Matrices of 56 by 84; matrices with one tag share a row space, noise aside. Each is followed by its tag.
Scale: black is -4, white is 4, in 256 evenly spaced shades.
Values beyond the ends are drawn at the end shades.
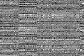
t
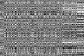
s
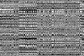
t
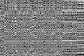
s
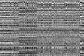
t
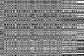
s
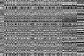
s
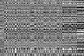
s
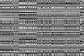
t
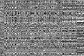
s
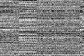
t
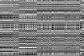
t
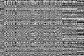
s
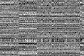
t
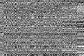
s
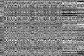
s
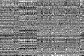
t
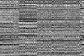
t
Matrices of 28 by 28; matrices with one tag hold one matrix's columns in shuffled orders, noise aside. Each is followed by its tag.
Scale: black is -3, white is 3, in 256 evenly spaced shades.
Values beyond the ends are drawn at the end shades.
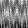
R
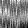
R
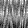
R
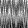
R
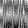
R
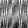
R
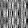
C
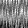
R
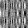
C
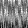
R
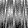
R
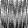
R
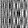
C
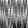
R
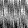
R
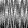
R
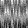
R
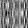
C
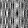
C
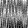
R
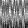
R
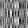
C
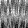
R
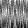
R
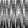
R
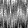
R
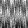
R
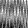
R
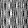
C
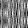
C
